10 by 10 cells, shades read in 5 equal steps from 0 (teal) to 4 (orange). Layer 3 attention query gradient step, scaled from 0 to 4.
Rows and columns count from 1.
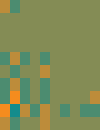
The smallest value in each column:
1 0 1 1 1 2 1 2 1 1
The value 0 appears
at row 9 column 2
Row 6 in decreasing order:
3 2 2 2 2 2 2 2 2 1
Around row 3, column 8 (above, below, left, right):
2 2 2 2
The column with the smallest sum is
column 3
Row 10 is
3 1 2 2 3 2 2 2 2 2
